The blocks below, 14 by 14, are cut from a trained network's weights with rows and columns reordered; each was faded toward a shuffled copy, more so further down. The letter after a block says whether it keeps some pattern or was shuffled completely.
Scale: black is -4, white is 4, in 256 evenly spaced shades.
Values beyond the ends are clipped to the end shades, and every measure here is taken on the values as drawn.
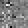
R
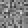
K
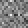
R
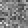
K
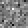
K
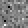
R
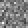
R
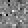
K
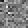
R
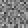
K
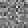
R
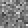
K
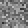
K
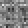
R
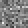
K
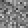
K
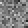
K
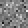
K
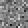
K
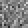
K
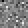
K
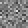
R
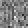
R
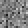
K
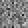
K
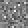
K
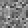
R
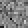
K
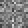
R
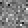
K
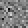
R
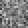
K
